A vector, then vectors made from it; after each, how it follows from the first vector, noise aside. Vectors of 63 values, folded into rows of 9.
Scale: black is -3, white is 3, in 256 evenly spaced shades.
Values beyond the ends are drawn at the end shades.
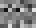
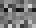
sign-scrambled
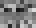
sign-scrambled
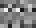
negated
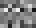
negated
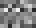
negated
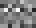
negated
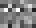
negated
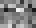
sign-scrambled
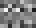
negated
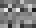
negated
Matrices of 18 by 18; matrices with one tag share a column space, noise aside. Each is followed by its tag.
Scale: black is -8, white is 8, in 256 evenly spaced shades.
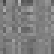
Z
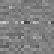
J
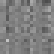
Z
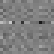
J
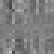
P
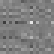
J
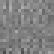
P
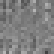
P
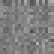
Z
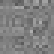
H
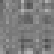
P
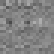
H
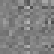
H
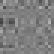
H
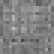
Z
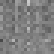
Z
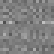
J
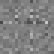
J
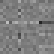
J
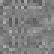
H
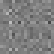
J
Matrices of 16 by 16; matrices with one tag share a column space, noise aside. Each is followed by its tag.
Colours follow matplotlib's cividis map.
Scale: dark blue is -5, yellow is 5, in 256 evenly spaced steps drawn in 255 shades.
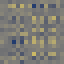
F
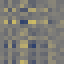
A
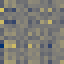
A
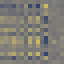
F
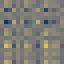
A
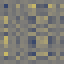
F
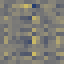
F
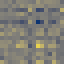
A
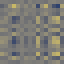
F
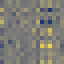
A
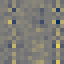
A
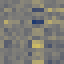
A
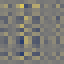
F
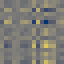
A
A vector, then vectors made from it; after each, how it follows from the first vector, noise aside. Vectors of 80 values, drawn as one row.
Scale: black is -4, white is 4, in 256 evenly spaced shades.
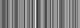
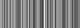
reversed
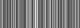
sign-scrambled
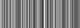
reversed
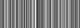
sign-scrambled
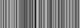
sign-scrambled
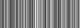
sign-scrambled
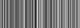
sign-scrambled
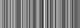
reversed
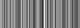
reversed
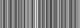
sign-scrambled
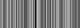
sign-scrambled
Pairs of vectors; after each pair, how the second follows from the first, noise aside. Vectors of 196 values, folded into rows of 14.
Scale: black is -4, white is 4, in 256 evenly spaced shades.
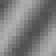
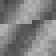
wrapped around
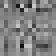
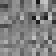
wrapped around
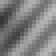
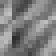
wrapped around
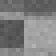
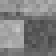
negated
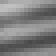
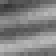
negated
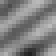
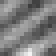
negated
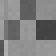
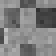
wrapped around
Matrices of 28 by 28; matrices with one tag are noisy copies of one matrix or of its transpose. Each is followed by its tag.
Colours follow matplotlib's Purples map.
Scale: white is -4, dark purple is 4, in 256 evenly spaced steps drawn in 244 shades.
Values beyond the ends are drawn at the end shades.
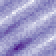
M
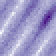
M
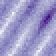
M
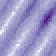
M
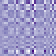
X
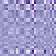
X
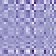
X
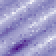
M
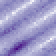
M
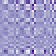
X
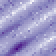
M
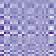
X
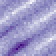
M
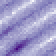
M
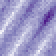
M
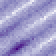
M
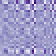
X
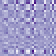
X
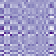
X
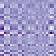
X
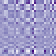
X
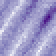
M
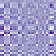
X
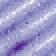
M
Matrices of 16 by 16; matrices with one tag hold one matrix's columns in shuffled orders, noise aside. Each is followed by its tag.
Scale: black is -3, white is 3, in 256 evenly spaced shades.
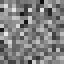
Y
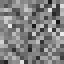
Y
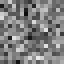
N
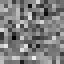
N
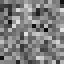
Y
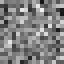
Y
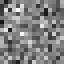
Y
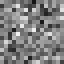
Y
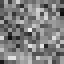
N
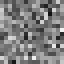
N
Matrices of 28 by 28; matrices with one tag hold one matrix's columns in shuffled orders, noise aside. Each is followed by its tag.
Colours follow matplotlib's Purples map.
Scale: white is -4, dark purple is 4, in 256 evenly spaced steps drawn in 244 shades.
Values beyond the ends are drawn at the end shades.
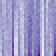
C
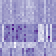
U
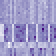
U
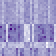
U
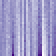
C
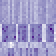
U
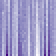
C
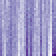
C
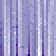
C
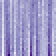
C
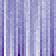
C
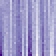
C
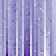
C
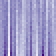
C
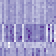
U
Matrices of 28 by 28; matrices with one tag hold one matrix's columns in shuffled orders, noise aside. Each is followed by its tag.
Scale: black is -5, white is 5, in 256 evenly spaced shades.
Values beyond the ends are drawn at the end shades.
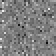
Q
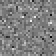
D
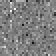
Q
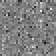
Q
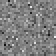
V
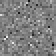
V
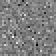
V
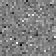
V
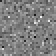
D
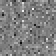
Q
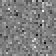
Q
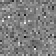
D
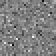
V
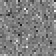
Q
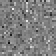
Q
